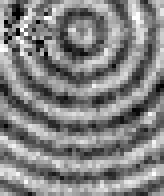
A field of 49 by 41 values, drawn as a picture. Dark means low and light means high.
Values change most from cell to cell in the top left. No single row or column stands out from its neighbours. In the top left lies a patch that is rougher than the rest. Concentric rings centre on the top middle. There is no overall slope.
